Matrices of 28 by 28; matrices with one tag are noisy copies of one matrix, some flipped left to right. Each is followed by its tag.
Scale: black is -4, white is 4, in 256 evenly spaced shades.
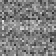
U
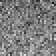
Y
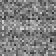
U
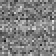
U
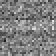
U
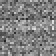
U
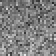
Y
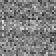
U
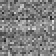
U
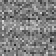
U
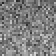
Y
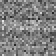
U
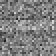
U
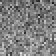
Y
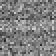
U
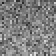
Y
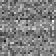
U
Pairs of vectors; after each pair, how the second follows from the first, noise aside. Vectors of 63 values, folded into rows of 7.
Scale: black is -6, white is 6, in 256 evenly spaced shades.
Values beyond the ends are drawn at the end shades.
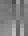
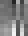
scaled up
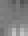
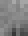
negated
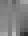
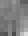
negated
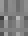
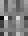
scaled up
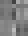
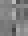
negated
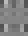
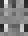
scaled up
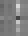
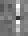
scaled up
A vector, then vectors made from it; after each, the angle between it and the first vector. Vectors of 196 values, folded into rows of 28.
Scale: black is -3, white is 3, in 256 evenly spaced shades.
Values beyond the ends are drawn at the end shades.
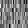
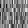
nearly opposite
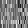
orthogonal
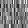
nearly opposite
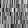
nearly opposite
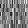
nearly opposite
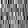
partly aligned
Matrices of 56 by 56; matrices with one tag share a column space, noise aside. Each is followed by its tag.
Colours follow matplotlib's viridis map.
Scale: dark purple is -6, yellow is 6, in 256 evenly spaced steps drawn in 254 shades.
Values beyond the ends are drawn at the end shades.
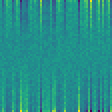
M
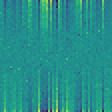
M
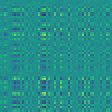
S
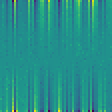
M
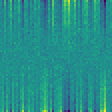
M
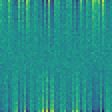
M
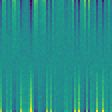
M
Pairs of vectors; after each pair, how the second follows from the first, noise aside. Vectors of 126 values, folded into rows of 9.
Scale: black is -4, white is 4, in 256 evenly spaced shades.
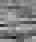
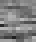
copied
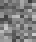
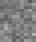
shrunk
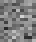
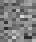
copied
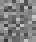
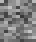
shuffled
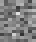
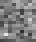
shuffled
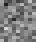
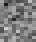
copied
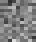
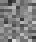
copied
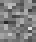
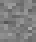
shrunk
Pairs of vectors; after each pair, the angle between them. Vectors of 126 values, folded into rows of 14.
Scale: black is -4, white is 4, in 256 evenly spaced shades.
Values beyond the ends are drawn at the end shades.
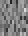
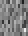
partly opposed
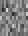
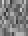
partly opposed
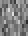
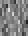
nearly parallel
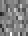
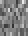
partly aligned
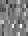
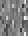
orthogonal
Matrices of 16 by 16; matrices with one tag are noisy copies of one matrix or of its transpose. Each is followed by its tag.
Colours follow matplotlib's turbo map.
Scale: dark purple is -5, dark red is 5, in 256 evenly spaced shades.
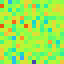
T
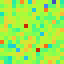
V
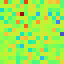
T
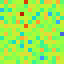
T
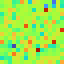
V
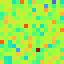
V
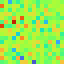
T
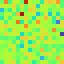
T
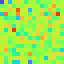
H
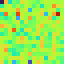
H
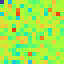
H
